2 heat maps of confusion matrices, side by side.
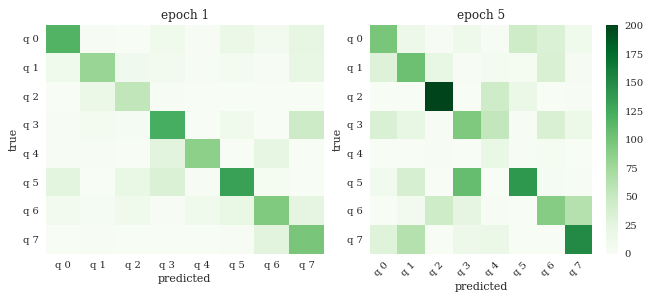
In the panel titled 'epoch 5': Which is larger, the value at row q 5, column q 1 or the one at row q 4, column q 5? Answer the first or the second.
the first
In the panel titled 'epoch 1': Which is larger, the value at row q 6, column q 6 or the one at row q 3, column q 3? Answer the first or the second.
the second
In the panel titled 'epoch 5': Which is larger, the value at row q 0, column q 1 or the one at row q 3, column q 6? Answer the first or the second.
the second
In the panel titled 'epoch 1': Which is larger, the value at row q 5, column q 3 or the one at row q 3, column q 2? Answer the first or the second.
the first
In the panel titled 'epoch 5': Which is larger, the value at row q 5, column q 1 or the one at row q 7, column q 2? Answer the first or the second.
the first
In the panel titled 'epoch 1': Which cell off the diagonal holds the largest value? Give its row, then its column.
q 3, q 7
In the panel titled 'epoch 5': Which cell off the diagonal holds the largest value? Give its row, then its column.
q 5, q 3
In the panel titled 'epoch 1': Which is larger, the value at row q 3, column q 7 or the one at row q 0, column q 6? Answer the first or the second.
the first
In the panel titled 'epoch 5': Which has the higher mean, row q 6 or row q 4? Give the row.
q 6
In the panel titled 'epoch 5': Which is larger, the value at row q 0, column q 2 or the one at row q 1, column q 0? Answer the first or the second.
the second
